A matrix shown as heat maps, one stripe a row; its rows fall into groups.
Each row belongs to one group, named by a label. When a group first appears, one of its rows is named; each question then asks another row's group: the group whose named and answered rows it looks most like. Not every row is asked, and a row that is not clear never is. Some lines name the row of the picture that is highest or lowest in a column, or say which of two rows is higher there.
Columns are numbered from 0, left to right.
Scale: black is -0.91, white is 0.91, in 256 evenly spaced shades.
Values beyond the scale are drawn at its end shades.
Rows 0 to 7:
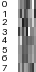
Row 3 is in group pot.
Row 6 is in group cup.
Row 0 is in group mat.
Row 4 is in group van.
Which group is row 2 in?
cup
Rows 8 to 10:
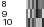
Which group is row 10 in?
mat
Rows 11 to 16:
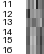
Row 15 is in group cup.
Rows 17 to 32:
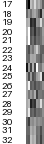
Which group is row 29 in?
van
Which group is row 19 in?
cup
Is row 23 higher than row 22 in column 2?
Yes
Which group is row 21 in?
van
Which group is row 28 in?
cup
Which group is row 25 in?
mat
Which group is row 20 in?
van
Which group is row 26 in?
van
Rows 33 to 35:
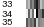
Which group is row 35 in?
pot
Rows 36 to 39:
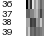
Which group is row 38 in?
cup
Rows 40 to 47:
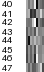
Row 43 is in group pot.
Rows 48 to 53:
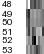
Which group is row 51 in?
mat
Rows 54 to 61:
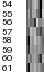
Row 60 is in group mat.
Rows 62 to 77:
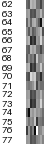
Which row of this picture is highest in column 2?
70
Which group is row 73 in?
cup
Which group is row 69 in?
cup
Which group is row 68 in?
pot
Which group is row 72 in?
cup
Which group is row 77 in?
cup
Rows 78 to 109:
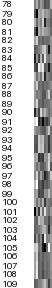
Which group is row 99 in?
cup
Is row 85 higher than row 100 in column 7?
No
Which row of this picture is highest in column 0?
91
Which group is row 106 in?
van
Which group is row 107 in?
van
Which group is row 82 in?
van
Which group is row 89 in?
van
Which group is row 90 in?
pot
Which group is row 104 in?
pot
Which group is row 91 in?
van
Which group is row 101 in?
pot
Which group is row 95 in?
cup
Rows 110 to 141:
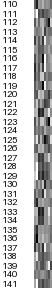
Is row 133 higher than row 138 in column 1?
No
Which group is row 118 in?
pot
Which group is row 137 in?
pot
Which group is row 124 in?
pot
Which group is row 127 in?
cup
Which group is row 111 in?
van
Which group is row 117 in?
pot
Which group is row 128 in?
van
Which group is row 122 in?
cup
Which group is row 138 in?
van
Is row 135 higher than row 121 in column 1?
No
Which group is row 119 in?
pot
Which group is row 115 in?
cup
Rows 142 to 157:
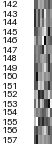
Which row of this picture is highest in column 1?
155
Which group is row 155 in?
van
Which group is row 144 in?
pot
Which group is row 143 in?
pot
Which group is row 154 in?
mat
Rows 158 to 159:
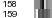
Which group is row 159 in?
van
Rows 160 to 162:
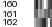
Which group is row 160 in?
mat
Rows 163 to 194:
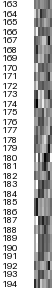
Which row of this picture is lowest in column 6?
180
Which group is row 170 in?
van
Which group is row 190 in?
van
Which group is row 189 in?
van
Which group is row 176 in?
cup
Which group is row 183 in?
van
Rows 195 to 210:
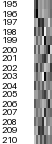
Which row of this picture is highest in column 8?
200
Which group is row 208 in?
pot
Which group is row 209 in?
cup
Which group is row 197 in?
cup
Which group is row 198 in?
pot
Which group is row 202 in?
mat
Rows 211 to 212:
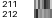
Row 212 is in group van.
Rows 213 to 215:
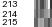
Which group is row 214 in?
mat
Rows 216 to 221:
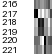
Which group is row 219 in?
cup
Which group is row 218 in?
cup
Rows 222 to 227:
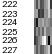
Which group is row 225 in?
pot
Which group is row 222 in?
mat
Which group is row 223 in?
cup
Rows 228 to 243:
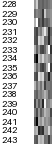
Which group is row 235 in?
mat
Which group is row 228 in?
van
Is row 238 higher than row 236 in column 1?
Yes
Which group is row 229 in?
pot
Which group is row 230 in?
van
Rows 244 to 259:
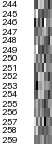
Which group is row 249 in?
van
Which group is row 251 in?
pot
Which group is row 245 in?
van
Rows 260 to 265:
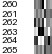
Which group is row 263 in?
cup
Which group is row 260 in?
pot
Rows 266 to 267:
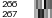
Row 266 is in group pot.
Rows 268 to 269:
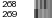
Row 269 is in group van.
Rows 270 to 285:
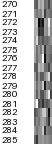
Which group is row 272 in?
cup
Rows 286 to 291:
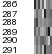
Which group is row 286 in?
pot
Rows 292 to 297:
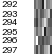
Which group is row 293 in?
mat
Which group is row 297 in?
mat
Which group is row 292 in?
pot
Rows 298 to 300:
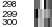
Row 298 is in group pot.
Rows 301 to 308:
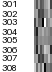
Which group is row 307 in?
cup
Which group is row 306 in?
mat
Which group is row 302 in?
cup
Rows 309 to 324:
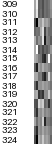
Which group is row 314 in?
van
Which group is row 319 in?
cup
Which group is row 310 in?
van
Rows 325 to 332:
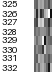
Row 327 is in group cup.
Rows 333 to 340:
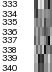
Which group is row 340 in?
cup
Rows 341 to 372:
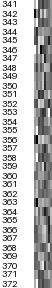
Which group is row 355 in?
van
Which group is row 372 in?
van
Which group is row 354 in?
cup
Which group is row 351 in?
cup
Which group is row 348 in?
mat
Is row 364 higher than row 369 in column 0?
Yes
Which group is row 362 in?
van
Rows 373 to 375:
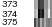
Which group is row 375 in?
pot
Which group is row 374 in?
cup
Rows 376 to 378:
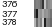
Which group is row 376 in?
pot
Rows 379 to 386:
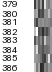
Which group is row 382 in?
van
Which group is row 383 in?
pot
